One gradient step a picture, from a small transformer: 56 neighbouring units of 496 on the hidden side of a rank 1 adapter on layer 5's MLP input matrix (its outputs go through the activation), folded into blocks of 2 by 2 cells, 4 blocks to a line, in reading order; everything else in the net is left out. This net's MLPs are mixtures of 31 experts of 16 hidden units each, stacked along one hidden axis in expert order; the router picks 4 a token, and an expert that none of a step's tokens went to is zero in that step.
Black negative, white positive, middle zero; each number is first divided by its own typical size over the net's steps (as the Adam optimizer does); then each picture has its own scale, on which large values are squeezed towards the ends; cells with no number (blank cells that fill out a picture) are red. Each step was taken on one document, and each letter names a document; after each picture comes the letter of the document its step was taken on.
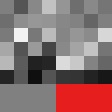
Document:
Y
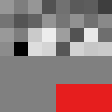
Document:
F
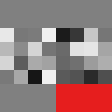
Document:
Y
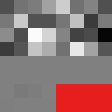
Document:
F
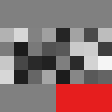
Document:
Y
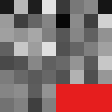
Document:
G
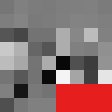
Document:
Y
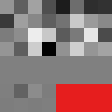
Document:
F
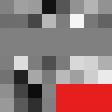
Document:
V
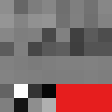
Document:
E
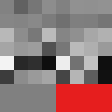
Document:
Y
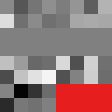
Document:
V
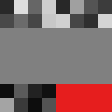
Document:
E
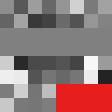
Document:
V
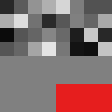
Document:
G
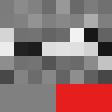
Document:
G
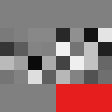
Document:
G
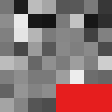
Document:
G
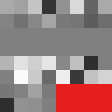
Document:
V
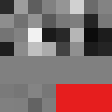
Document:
F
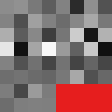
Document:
F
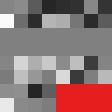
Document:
V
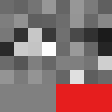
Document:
F
